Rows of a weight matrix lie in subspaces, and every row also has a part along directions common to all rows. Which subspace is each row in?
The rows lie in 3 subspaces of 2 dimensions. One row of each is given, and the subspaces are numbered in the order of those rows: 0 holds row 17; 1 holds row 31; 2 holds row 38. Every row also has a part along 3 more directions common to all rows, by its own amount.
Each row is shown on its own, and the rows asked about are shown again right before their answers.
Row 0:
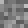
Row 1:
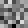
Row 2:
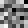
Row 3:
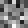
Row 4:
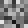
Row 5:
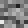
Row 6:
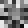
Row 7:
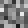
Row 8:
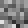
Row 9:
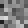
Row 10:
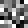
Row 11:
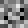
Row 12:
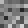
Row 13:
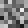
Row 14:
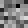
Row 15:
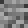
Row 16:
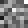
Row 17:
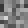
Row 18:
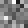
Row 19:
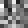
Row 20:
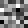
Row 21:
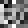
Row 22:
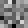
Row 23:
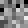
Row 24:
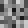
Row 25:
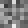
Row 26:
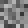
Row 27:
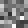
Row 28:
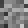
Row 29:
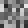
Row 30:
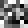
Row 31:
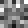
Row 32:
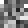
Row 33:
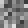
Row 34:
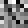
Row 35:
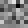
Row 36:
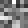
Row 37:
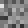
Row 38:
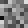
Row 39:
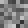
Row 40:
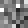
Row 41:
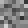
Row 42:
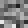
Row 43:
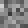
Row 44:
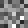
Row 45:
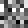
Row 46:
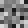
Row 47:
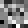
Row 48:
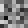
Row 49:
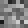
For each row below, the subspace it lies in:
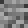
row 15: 0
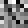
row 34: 1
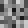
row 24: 2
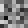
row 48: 0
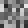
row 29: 2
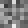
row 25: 0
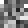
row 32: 0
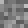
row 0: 0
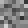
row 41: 2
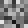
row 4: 1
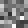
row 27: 2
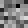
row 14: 1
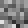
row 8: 1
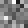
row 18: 1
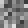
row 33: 2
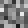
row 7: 2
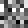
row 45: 2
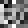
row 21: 0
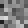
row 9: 1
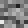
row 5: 1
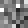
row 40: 1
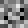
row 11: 0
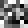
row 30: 1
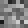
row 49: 1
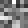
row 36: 0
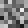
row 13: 0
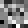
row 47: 1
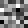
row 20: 1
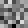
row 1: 0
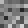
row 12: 0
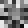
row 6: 2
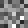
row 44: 2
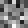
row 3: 2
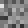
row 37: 1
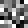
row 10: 2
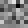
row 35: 1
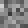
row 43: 1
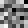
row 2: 2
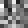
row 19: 0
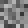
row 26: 2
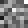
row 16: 2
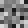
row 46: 2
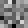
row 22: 0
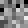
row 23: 1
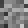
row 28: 2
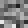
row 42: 1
